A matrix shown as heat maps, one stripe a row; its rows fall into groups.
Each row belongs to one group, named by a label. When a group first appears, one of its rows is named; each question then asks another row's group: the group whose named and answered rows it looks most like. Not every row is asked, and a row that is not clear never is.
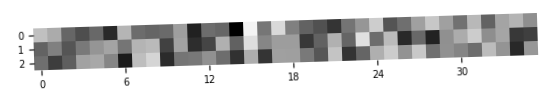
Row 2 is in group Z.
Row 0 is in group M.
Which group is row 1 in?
Z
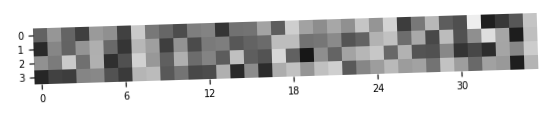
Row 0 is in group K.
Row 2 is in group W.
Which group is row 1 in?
Z
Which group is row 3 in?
Z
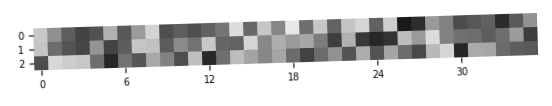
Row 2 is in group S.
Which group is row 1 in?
M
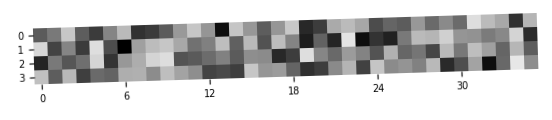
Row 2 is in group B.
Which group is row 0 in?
S
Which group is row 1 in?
M
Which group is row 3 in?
M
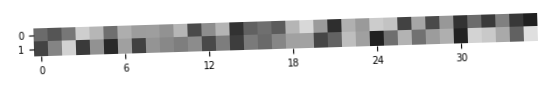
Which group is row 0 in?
B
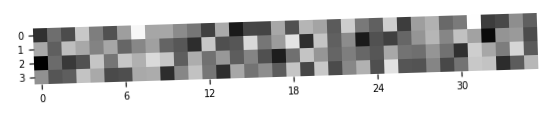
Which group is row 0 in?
B
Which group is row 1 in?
M
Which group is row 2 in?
B
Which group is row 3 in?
K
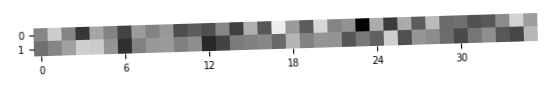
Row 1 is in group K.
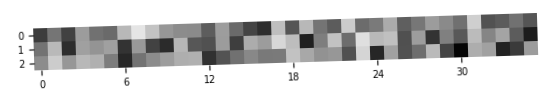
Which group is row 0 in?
B
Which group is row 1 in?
Z
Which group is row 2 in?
K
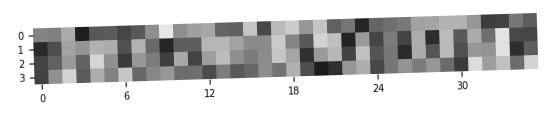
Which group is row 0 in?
M
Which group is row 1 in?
Z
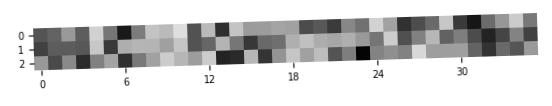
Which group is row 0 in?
W
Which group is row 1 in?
B
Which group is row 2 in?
M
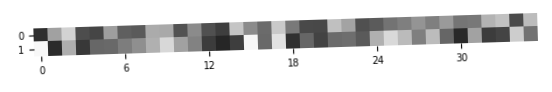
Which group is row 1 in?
M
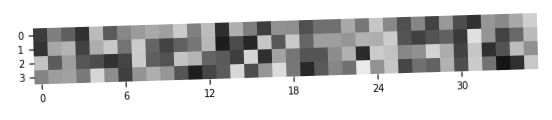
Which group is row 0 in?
W
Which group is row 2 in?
M
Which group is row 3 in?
K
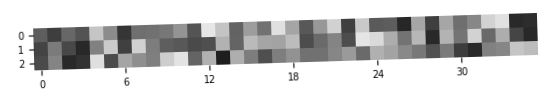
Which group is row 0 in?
Z
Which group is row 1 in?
Z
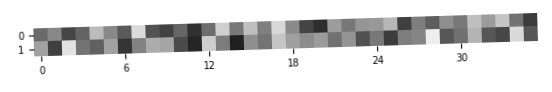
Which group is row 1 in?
M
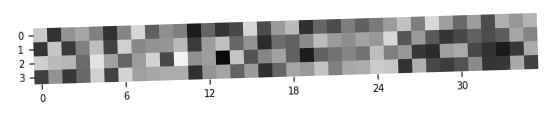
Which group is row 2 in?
W
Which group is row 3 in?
B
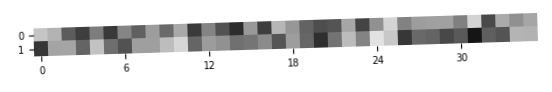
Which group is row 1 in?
W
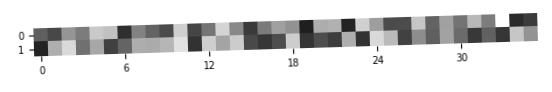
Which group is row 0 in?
Z
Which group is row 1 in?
W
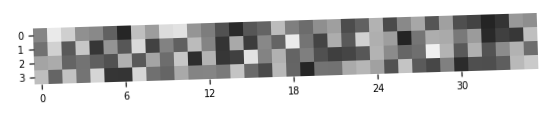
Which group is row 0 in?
W
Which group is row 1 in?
K
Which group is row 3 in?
W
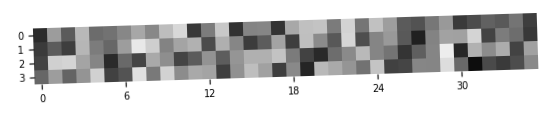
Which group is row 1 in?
B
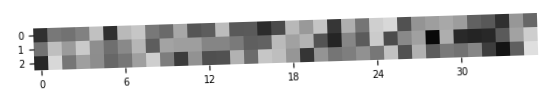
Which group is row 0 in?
B
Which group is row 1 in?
W
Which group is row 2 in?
K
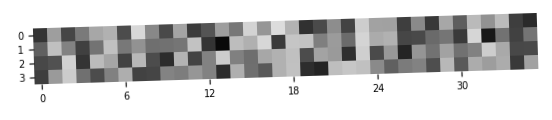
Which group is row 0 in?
Z
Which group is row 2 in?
Z
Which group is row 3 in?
S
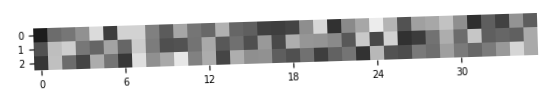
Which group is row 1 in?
K
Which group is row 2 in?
W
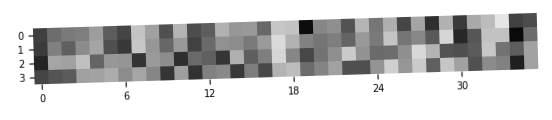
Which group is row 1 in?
Z
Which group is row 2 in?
S
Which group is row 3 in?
Z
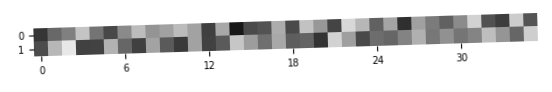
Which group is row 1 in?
S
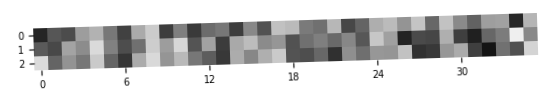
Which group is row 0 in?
Z
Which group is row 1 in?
W
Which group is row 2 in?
W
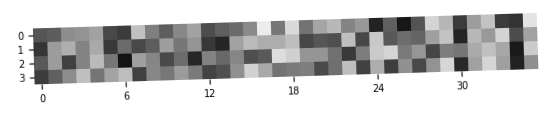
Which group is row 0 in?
K
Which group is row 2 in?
Z
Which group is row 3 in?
S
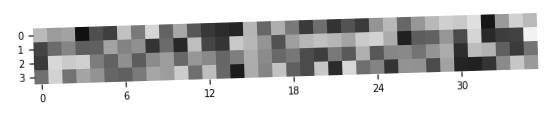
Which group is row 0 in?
M
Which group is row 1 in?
K
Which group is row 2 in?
S
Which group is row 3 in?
W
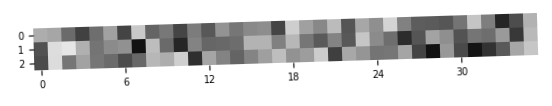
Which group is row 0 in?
K
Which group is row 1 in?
S
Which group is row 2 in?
W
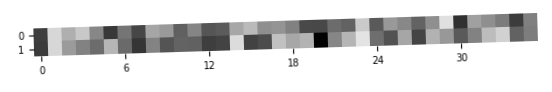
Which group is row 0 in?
S
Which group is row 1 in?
S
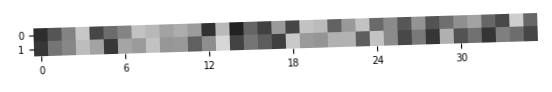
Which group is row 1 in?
B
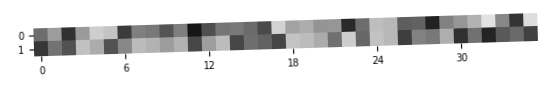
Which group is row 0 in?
Z
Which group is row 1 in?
B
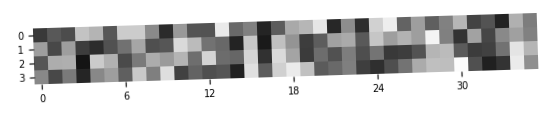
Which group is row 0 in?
B
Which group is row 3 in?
M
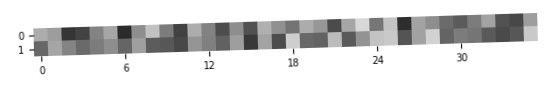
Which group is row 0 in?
K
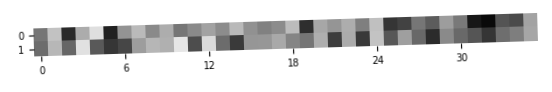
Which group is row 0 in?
W
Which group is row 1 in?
W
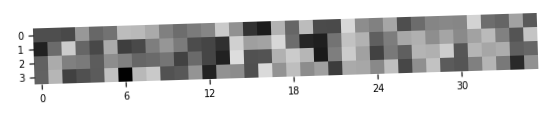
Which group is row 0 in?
B
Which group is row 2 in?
S
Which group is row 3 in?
K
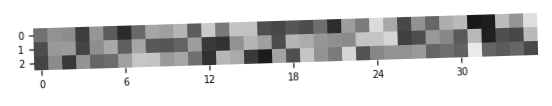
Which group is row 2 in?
B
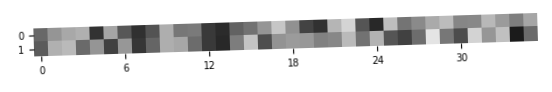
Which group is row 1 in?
S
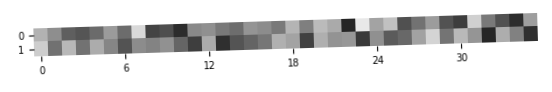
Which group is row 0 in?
K
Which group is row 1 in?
M
